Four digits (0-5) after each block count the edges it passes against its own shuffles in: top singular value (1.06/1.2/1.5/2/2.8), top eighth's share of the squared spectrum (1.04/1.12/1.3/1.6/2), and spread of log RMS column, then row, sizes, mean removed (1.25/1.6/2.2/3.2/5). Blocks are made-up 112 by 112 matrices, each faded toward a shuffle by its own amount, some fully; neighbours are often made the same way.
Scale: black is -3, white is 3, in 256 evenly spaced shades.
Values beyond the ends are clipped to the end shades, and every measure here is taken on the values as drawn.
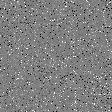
1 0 0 0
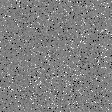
0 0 0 0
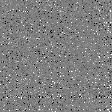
2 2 2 2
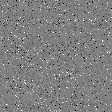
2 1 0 0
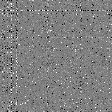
3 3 2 2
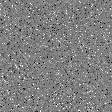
0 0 0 0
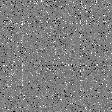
2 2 1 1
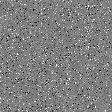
1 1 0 0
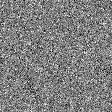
0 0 0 0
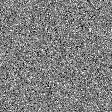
0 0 0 0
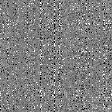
2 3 4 3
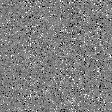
2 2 2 1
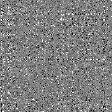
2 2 3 2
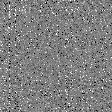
2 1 2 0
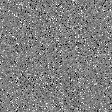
1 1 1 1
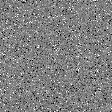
1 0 1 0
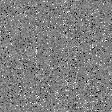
1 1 1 0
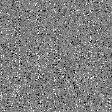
1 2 2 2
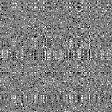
5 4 3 3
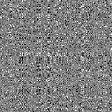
5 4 3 2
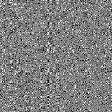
4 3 2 2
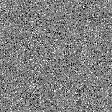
3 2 0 0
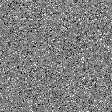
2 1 0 0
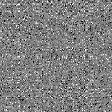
4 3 2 2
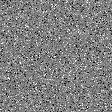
2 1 0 0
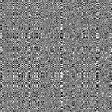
5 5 4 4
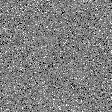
2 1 0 0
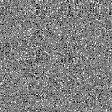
4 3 1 2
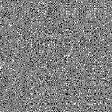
4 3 2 2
